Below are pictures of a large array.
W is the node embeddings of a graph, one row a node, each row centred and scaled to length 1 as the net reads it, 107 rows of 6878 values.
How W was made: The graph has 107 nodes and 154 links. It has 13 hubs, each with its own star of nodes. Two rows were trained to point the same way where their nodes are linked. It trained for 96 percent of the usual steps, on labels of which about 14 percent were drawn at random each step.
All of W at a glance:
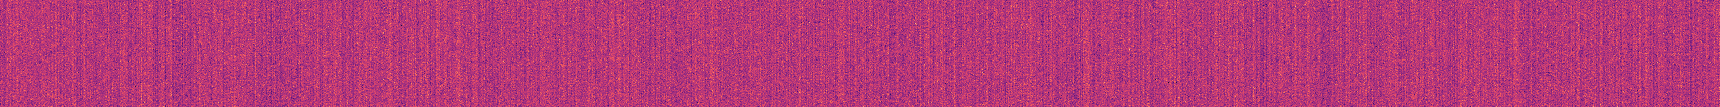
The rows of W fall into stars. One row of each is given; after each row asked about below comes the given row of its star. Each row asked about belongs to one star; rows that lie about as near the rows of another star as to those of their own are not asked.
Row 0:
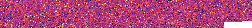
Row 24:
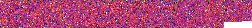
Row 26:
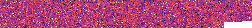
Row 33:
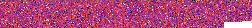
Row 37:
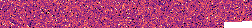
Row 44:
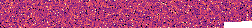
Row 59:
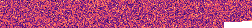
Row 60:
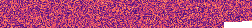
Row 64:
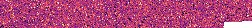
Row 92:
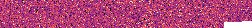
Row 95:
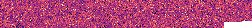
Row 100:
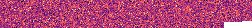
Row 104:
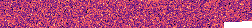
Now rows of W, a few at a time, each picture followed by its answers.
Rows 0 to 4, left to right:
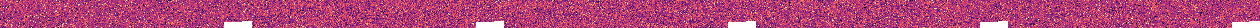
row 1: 95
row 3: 100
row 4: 64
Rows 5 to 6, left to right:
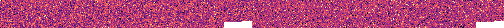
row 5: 95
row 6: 104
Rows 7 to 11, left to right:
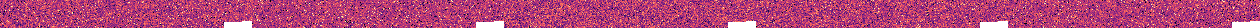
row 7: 0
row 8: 100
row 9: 37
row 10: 59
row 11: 26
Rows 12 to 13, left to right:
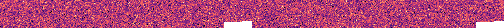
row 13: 64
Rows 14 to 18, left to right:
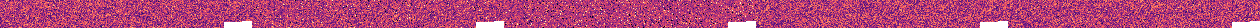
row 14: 44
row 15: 24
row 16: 64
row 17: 64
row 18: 95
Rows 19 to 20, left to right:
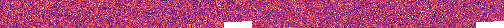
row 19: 24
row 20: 104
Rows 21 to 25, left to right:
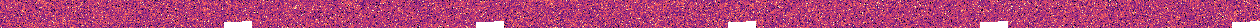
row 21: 44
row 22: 59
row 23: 95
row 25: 104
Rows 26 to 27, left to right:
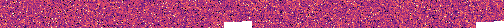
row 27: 24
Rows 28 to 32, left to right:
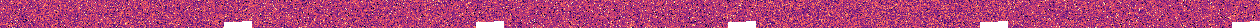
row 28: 0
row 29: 60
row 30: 92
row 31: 60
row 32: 100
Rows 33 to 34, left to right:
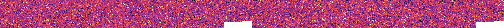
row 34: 100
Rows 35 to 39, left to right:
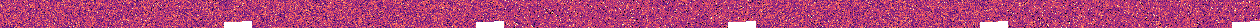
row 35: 104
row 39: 44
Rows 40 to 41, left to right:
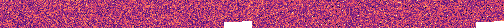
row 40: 0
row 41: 100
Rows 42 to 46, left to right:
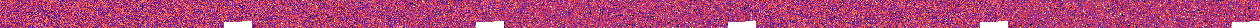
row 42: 100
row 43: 33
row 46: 64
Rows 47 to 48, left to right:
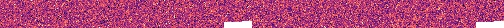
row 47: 104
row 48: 60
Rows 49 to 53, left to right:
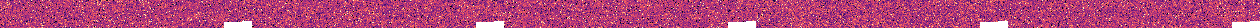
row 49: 104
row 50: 60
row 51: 24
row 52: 33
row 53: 37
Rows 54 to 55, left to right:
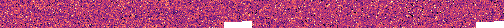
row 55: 92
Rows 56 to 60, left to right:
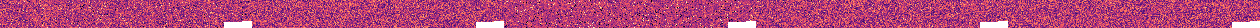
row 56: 26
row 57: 104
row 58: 44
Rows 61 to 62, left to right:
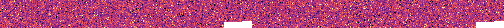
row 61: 37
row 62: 24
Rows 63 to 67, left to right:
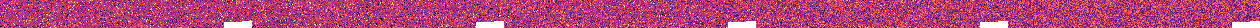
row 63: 60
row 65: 92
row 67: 26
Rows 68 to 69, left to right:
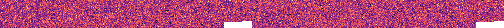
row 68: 64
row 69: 92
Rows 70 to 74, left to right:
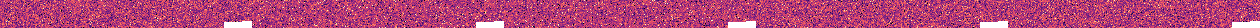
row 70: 26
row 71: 92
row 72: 37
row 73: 92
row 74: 26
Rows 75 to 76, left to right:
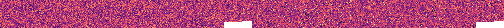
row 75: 37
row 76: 100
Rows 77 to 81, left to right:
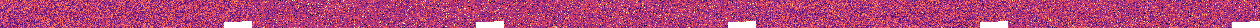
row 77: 92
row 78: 33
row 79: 100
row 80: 44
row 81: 92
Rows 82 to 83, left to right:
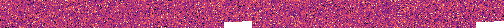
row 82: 0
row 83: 60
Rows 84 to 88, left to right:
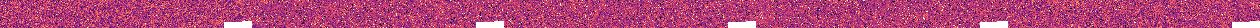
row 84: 26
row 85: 100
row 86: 0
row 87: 64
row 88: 26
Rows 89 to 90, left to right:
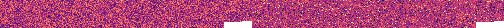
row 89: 33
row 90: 24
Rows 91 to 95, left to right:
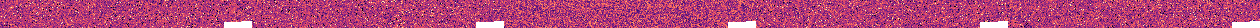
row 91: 64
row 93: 24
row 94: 60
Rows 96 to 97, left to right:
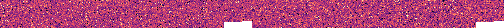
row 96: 104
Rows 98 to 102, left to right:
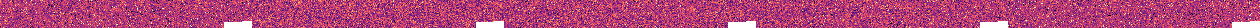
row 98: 33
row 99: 104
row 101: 95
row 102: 60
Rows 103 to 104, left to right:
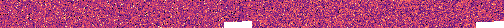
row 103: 26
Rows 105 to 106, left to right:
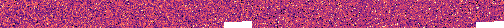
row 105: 92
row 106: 26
